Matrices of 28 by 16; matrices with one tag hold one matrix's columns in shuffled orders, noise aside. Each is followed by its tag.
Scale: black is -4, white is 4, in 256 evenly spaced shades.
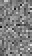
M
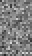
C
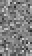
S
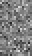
S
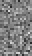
C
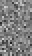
S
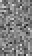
M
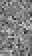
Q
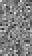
M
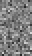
C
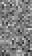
S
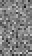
C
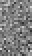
S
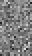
S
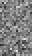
S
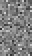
M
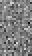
S
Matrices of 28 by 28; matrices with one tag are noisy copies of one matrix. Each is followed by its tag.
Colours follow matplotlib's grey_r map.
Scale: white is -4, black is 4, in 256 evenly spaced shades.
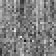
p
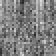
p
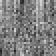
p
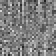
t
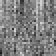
p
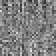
t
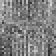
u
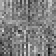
u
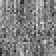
p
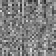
t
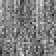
p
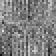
u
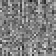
t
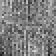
u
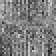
u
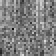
p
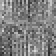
u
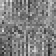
u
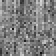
p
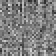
t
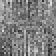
u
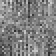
u
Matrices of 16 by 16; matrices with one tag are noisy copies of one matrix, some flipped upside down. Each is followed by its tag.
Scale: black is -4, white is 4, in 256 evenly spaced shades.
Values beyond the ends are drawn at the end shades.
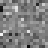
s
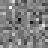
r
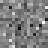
r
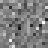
r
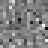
r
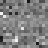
s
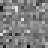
s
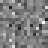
r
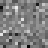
s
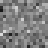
s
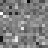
s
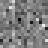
r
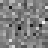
r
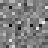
r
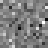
r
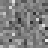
r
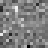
s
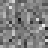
r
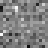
s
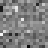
s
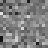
s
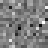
r
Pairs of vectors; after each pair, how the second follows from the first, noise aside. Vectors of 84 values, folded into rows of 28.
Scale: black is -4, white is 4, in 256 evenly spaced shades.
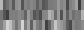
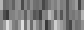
copied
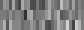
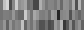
reversed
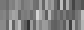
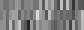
copied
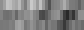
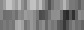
copied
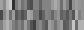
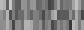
reversed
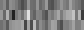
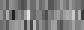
copied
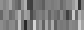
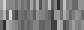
reversed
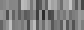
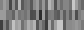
reversed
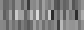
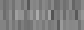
shrunk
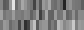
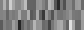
reversed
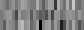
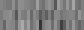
shrunk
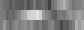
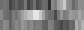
copied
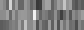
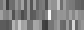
reversed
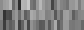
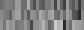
reversed
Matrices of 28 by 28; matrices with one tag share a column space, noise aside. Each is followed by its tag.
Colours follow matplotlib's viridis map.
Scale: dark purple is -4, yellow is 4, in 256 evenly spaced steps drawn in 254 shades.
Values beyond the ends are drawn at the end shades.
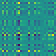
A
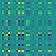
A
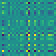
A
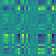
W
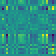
W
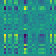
W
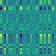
W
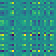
A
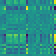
W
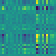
W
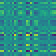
A
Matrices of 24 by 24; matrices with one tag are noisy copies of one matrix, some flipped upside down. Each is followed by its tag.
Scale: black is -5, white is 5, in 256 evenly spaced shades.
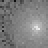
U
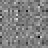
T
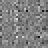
T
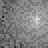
U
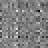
T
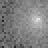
U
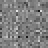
T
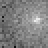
U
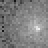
U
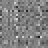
T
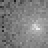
U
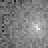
U
